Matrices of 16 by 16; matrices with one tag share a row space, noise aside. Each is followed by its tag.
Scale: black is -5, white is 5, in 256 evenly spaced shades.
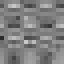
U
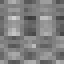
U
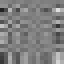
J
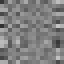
J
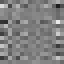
J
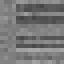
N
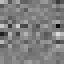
J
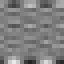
U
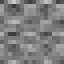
U
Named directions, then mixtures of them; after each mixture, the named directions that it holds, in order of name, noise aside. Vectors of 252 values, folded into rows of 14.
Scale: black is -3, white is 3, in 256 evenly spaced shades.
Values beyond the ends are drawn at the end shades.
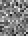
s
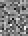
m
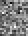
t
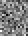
m, s, t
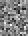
m, t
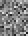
m, s, t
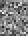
m, s, t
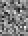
m, s, t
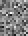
m, s, t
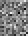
m, s, t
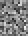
m, t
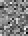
m, s, t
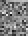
s, t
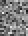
t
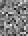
m, s, t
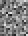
m, s, t
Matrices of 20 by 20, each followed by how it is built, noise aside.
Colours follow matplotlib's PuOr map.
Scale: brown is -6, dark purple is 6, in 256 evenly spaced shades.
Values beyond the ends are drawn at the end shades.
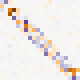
banded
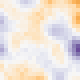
smooth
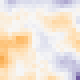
smooth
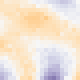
smooth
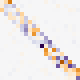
banded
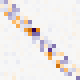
banded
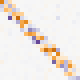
banded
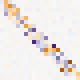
banded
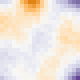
smooth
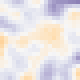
smooth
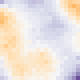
smooth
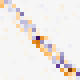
banded
